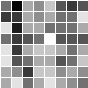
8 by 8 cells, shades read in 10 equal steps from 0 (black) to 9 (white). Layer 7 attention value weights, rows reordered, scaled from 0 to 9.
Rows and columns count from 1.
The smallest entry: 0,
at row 1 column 2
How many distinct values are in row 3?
4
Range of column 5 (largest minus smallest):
5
